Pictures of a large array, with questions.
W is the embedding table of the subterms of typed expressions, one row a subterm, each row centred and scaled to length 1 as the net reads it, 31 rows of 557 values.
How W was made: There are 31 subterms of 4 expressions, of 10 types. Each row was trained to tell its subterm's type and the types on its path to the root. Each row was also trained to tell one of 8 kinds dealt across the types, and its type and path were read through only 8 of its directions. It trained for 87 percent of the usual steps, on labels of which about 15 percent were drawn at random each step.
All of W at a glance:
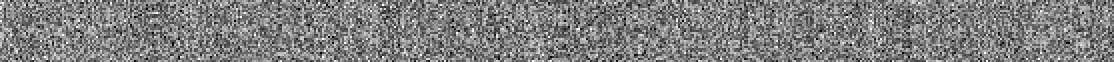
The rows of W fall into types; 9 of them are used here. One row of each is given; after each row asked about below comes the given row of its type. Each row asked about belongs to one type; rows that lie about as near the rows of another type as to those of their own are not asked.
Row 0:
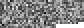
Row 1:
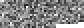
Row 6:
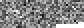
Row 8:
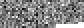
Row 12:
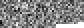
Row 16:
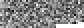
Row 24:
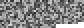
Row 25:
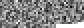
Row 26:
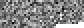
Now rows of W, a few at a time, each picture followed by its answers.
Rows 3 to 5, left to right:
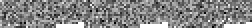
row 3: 8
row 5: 16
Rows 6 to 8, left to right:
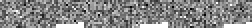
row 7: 12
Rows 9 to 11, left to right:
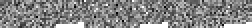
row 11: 6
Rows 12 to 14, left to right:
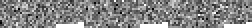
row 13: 1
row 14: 1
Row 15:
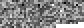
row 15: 0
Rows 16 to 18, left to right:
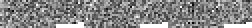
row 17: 1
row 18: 0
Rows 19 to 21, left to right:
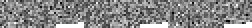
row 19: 12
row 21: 8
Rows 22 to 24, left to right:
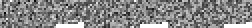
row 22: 26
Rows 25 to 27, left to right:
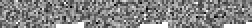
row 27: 16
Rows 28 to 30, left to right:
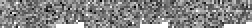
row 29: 12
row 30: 26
